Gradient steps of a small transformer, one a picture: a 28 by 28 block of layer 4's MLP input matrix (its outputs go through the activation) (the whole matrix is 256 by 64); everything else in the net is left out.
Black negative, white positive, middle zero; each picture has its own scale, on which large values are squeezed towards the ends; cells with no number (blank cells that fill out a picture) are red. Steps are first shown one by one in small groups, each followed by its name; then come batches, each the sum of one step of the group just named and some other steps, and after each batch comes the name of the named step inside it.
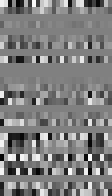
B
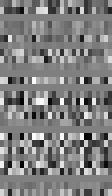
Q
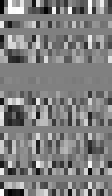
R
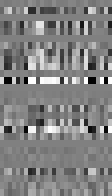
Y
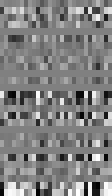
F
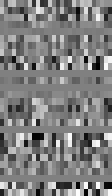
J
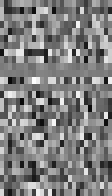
Q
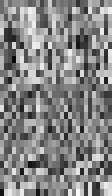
F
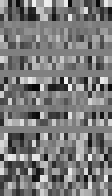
B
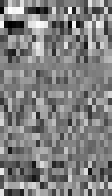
R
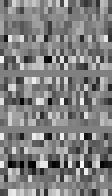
Q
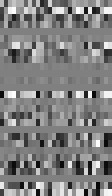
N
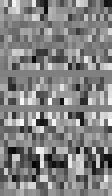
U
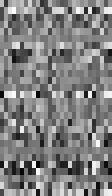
N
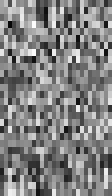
U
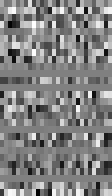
N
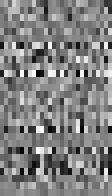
U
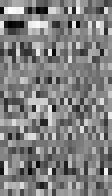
U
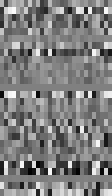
N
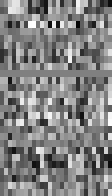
U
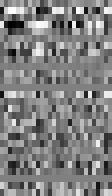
N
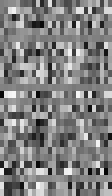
N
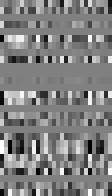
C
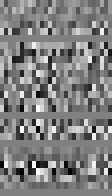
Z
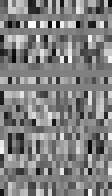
C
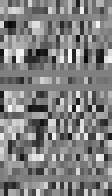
C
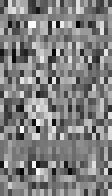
Z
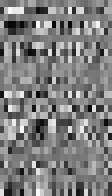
Z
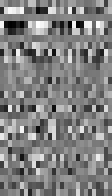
Z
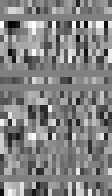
C
